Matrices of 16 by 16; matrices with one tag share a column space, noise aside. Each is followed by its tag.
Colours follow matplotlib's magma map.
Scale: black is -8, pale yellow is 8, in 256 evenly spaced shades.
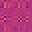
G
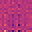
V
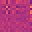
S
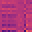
V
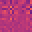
S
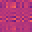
G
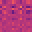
S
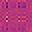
G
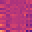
V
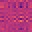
G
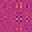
G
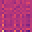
V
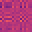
G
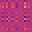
G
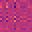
G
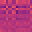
S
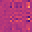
G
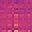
V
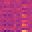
V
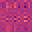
G
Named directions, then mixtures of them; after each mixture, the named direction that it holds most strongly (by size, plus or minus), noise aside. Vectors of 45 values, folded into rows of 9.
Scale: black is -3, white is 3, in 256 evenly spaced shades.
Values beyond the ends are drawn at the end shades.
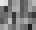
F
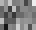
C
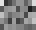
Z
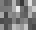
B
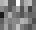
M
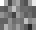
F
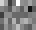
M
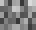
B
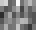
M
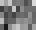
C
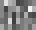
F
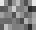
Z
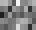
M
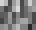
F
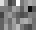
M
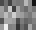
C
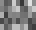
B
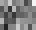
C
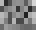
Z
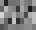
Z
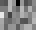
M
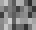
B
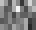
B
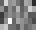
Z
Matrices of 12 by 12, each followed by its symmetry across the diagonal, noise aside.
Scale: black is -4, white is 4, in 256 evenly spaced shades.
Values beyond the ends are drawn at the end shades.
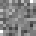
symmetric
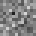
symmetric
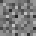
symmetric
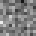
antisymmetric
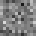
antisymmetric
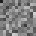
symmetric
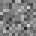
antisymmetric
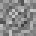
symmetric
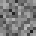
symmetric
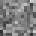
antisymmetric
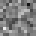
antisymmetric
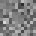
antisymmetric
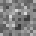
symmetric
